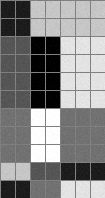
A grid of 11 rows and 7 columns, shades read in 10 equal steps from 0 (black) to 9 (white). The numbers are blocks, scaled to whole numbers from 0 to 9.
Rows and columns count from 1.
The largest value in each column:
7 7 9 9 8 8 8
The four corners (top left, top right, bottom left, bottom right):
1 7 1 8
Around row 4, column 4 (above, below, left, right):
0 0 0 8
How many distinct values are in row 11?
3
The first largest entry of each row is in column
3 3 5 5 5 5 3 3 3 1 5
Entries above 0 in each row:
7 7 5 5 5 5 7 7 7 7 7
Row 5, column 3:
0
